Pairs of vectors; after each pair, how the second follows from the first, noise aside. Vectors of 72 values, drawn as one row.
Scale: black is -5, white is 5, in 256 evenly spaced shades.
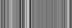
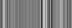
reversed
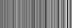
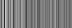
reversed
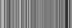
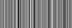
shuffled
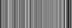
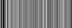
reversed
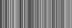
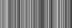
reversed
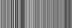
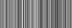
shuffled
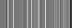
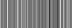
shuffled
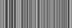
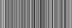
shuffled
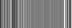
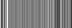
reversed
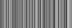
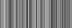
shuffled
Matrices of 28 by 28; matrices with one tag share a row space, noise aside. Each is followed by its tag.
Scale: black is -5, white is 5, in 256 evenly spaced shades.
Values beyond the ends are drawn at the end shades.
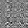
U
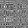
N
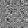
U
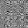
U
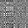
N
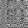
U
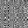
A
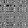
N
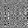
A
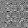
U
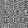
A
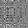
N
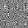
A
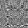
U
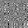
A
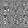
A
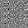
A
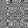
U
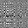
N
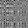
N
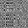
N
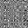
A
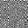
A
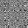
A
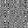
A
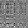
N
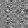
U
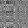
N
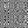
A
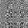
U
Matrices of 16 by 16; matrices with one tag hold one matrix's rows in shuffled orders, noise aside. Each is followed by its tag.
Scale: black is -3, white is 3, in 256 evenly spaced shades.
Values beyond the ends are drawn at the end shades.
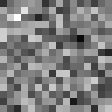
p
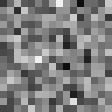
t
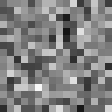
t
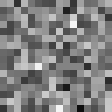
t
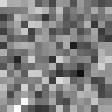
p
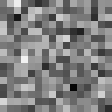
p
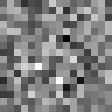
t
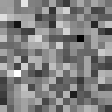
p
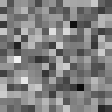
p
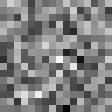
t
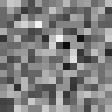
t
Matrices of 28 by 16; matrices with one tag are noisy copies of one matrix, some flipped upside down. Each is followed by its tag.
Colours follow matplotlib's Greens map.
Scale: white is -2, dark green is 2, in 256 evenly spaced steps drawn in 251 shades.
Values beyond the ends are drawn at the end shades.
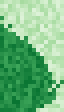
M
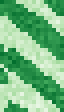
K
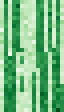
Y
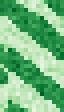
K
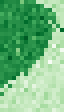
M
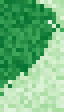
M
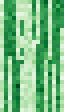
Y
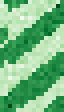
K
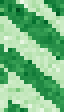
K
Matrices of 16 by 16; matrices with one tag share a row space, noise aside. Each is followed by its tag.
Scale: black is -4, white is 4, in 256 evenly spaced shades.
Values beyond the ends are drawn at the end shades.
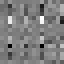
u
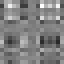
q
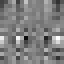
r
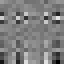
r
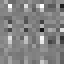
u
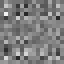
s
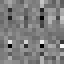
u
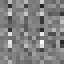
u
